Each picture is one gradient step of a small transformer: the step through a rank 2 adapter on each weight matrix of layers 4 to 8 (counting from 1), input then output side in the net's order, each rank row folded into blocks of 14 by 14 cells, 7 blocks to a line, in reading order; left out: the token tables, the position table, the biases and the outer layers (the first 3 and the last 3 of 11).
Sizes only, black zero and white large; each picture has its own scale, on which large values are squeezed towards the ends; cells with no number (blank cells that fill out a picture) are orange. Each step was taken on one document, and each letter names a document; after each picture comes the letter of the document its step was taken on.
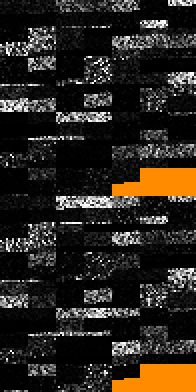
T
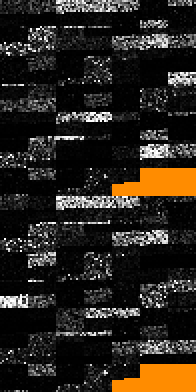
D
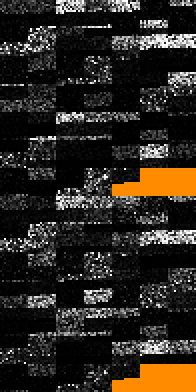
D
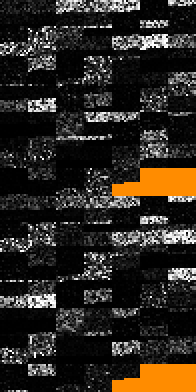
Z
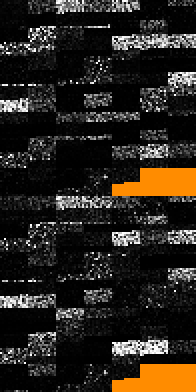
D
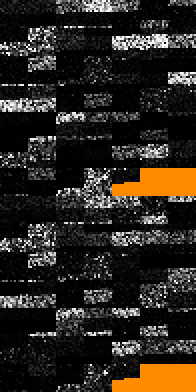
D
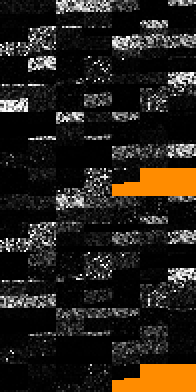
T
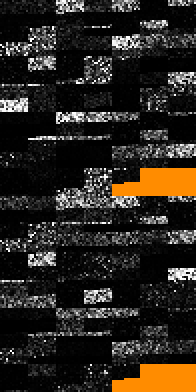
T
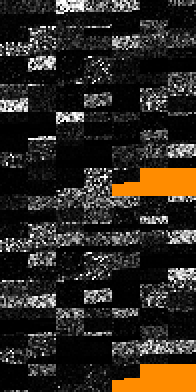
T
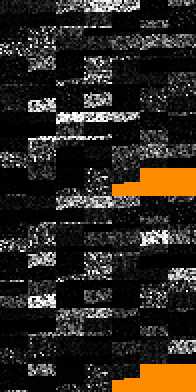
Z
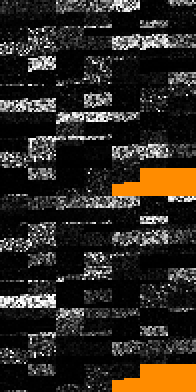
Z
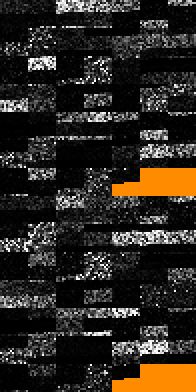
T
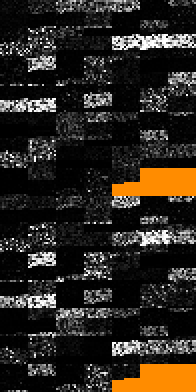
Z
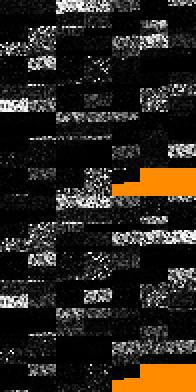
T
